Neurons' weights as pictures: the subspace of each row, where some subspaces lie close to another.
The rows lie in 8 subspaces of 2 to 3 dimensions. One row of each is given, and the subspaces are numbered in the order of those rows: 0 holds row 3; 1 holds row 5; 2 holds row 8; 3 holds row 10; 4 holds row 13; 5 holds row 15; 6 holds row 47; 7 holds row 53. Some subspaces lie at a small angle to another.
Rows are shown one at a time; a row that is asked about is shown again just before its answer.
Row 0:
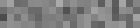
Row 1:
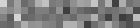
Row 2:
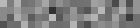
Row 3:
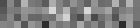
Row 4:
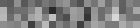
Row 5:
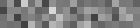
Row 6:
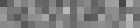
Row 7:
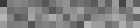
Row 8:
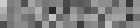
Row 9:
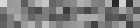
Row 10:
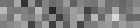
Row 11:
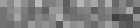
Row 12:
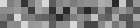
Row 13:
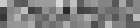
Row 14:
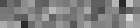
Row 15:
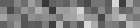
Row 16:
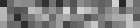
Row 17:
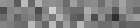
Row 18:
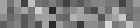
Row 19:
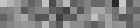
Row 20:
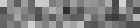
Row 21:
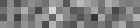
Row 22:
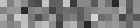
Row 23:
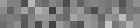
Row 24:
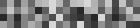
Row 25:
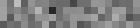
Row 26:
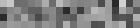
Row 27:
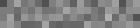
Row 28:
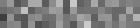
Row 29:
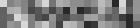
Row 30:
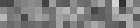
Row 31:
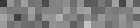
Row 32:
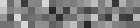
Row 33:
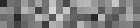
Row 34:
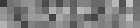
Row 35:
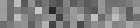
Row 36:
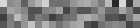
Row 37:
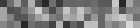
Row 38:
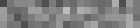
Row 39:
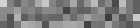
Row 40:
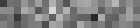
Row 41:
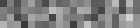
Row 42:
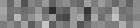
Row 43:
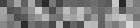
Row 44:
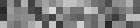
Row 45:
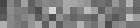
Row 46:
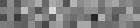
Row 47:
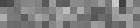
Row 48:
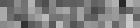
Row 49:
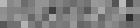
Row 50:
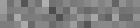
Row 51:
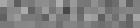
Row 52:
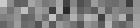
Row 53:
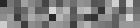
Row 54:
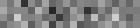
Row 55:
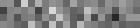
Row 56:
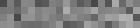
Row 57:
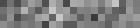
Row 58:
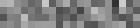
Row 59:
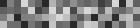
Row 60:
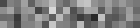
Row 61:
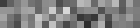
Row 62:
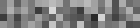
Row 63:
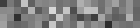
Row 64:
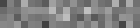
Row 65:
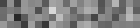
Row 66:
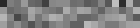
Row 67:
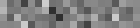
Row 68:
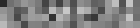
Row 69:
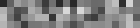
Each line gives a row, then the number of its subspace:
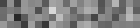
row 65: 4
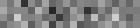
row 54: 3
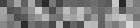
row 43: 4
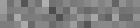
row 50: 1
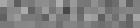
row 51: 2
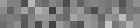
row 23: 7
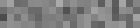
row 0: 6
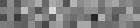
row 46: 5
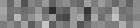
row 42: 0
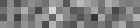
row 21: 6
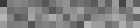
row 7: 0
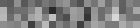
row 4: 0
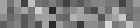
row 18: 7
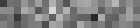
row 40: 5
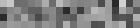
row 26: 6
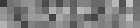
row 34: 7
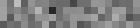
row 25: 7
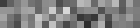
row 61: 6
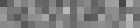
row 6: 2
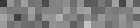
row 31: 0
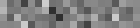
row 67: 1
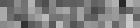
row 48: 2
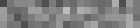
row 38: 4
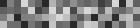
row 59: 3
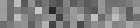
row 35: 4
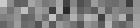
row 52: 2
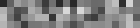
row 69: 7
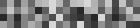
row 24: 5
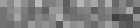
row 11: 1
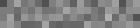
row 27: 1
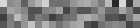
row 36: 0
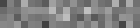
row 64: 0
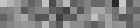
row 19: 6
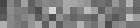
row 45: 2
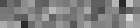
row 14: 2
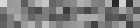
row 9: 0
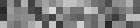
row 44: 2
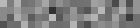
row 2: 7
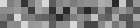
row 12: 3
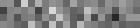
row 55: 3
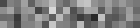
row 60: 5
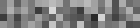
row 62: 5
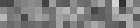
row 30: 6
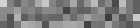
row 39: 1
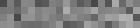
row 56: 1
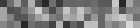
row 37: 4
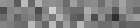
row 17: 3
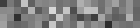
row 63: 4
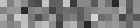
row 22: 5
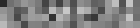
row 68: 7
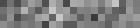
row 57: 6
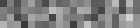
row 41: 7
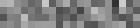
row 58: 6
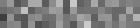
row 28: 5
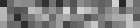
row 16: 4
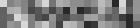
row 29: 4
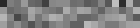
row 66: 0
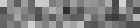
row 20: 3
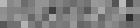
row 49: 2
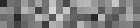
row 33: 5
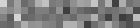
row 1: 1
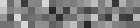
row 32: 1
